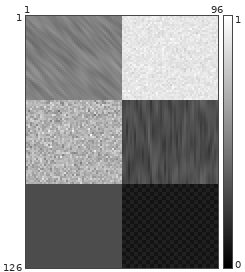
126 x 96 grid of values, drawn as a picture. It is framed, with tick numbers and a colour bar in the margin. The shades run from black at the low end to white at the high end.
The table splits into 3 rows of 2 panels. Panel 1,1: middling, slanting down to the right, faint in contrast. Panel 1,2: very high, fine-grained, faint in contrast. Panel 2,1: high, fine-grained. Panel 2,2: low, streaked downward, faint in contrast. Panel 3,1: low, flat. Panel 3,2: very low, checkered, faint in contrast.
